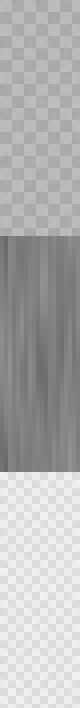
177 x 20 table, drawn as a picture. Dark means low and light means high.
It is made of 3 by 1 panels. Panel 1,1: high, checkered, faint in contrast. Panel 2,1: middling, streaked downward, faint in contrast. Panel 3,1: very high, checkered, faint in contrast.
